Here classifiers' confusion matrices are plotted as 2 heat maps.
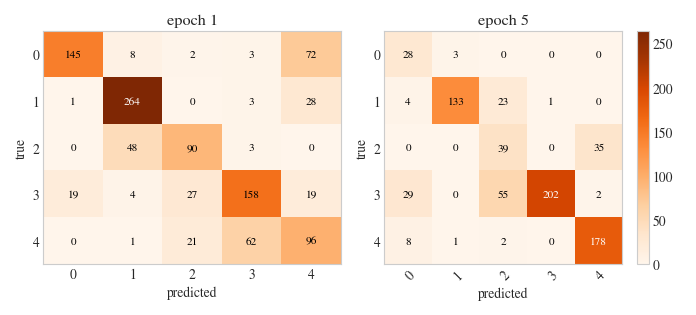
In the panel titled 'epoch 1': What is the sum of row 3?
227
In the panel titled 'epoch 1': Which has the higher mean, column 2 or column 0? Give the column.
0
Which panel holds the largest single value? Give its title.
epoch 1
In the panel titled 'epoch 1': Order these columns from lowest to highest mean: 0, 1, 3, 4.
0, 4, 3, 1
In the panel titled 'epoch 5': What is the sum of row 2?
74
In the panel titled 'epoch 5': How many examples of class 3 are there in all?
288
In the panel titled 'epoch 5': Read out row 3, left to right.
29 0 55 202 2
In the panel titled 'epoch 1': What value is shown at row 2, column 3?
3
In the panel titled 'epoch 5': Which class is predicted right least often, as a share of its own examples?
2
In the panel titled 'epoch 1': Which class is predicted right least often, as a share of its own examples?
4
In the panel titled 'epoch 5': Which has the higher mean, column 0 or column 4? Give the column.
4
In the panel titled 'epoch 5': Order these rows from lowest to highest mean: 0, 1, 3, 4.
0, 1, 4, 3
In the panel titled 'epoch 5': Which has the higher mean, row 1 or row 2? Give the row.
1
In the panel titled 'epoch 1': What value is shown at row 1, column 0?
1
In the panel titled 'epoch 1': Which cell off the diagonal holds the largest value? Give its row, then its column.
0, 4
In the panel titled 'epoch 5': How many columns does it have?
5
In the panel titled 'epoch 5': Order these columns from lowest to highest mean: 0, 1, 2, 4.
0, 2, 1, 4
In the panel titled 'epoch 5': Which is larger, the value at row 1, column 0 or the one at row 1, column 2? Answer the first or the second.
the second
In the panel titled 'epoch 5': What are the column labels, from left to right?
0, 1, 2, 3, 4
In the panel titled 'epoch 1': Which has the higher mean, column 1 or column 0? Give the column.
1
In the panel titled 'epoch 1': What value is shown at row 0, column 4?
72
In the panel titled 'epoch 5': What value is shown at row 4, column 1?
1
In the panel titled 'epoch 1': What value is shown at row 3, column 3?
158
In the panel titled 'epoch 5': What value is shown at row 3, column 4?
2
